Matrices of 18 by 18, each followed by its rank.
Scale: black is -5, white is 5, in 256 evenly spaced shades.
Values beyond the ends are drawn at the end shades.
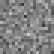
full rank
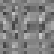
two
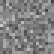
full rank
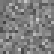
full rank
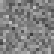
full rank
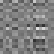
two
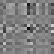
two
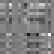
two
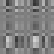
one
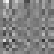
two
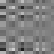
one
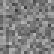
full rank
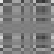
one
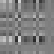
one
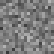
full rank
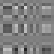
one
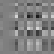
one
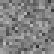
full rank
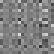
two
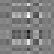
one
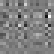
two
